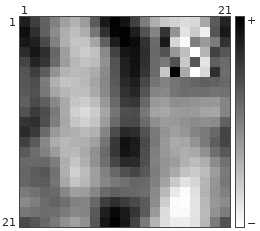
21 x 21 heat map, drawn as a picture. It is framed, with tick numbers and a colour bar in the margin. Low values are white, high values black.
The ninth with the highest average is the top middle. The ninth with the lowest average is the bottom right. The top right is the roughest part. Upright stripes repeat 2 times across the table. An odd patch, rougher than its surroundings, sits in the top right.
